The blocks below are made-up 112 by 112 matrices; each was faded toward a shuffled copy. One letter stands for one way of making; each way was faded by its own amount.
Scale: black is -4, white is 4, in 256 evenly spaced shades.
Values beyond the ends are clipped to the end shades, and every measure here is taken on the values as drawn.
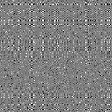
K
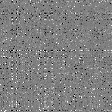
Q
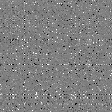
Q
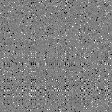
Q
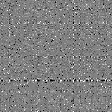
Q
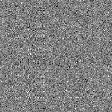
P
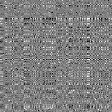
K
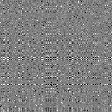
K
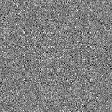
P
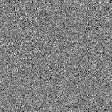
P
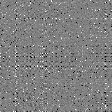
Q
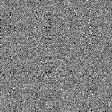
P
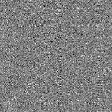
P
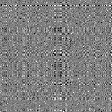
K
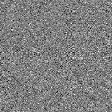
P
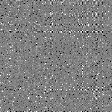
Q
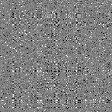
Q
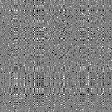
K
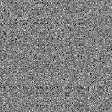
P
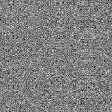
P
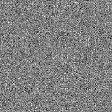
P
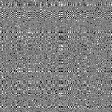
K
